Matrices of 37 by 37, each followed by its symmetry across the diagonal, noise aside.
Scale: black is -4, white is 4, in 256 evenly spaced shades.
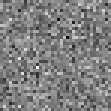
antisymmetric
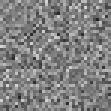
symmetric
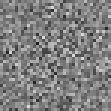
antisymmetric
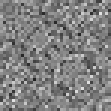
symmetric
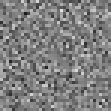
antisymmetric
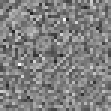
symmetric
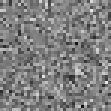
antisymmetric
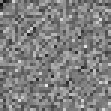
symmetric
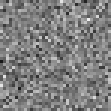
antisymmetric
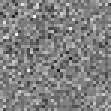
symmetric
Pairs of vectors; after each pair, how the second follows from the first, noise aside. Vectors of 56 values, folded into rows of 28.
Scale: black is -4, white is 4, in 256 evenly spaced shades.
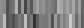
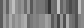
reversed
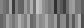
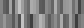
shuffled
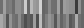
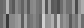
reversed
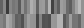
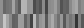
reversed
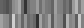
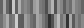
shuffled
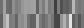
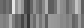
reversed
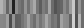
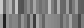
shuffled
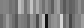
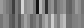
reversed
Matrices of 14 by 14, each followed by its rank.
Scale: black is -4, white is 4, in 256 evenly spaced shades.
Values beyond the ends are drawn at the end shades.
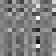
two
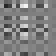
one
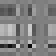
one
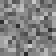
full rank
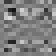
two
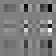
one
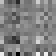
two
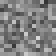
full rank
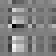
one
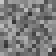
full rank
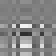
one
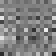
two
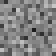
full rank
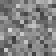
full rank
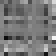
two
